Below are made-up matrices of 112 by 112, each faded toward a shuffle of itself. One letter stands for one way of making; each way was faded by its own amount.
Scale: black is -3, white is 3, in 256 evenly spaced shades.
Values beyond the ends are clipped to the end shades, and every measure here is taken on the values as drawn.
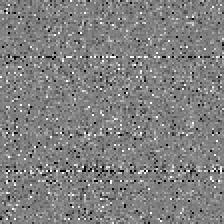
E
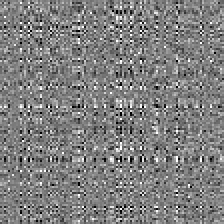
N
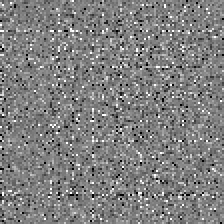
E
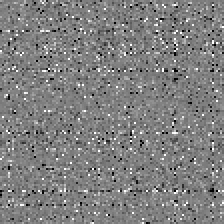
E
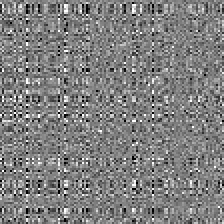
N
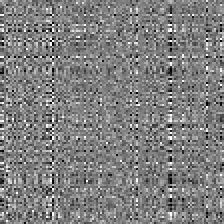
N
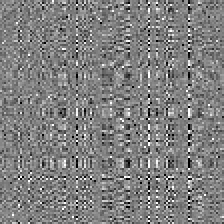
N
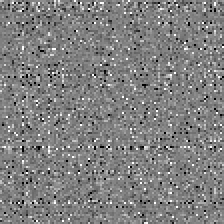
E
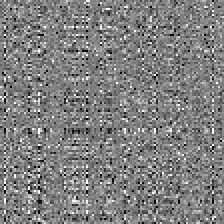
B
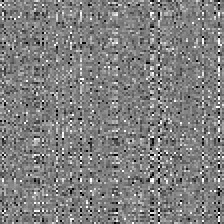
B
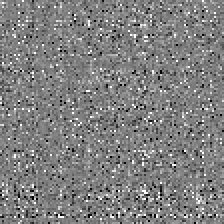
E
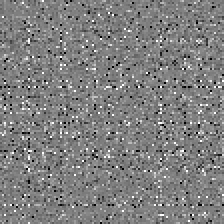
E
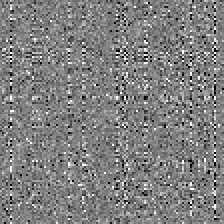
B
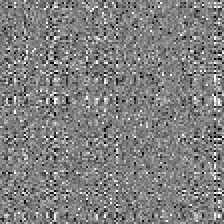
B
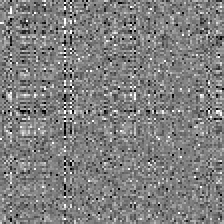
B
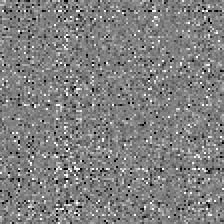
E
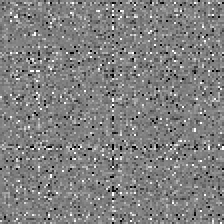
E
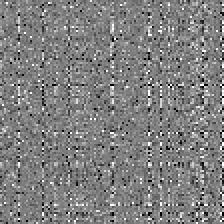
B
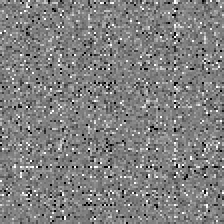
E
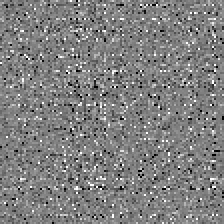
E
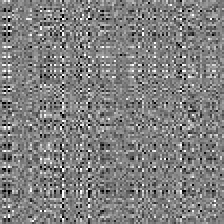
N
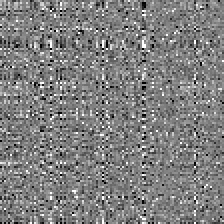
B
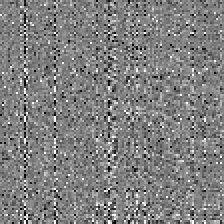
B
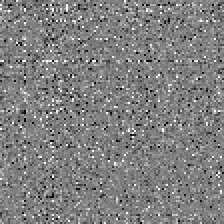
E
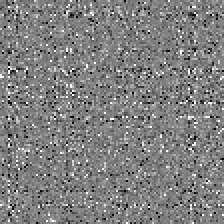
E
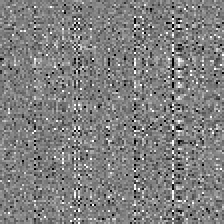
B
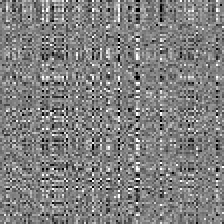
N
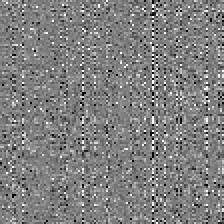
B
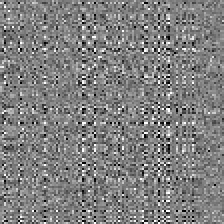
N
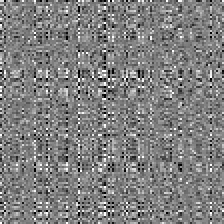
N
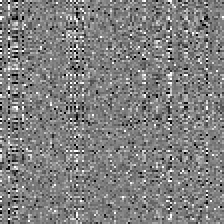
B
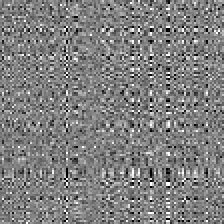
N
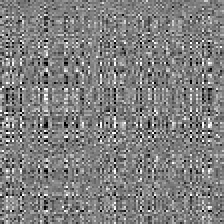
N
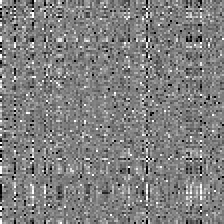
B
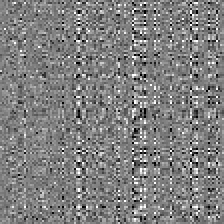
N
